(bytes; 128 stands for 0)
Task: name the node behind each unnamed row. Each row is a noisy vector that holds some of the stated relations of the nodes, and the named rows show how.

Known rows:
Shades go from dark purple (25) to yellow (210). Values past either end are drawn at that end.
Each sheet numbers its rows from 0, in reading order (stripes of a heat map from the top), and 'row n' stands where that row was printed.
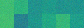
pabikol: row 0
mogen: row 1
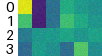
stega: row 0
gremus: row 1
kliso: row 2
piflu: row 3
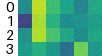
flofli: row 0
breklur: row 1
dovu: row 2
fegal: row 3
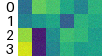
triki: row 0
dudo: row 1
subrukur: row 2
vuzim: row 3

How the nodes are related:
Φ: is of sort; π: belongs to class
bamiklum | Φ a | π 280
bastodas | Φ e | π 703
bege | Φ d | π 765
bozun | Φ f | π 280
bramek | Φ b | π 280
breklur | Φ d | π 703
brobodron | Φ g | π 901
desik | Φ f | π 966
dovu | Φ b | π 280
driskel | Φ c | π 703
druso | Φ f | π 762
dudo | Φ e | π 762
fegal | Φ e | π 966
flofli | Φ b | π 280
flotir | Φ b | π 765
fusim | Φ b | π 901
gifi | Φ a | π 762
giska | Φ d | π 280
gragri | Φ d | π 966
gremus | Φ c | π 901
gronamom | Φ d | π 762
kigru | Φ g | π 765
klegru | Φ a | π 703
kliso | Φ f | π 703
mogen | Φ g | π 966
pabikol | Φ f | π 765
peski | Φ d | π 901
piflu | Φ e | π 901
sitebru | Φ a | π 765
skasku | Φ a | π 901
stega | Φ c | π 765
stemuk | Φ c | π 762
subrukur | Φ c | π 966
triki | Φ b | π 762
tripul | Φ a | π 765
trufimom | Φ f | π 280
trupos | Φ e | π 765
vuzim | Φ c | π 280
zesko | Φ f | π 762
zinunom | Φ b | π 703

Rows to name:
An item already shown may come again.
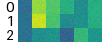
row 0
triki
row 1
gronamom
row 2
bastodas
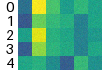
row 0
gragri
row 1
zinunom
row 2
flotir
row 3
zinunom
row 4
trupos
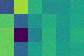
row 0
breklur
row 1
bamiklum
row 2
stemuk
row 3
bamiklum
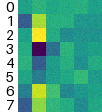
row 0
desik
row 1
fusim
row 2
bege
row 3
driskel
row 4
gifi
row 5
mogen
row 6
giska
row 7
zinunom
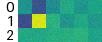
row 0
klegru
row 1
peski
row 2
desik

